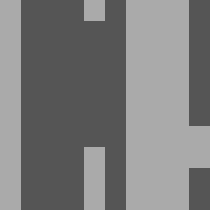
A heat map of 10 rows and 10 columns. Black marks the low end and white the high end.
The centre is the smoothest part. Streaks run downward. Values change most from cell to cell in the bottom middle.
